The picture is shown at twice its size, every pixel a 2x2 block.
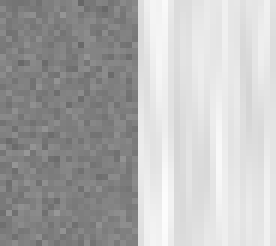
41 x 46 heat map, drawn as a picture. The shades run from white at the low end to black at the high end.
The table splits into one row of 2 panels. Panel 1,1: middling, fine-grained, faint in contrast. Panel 1,2: very low, streaked downward, faint in contrast.
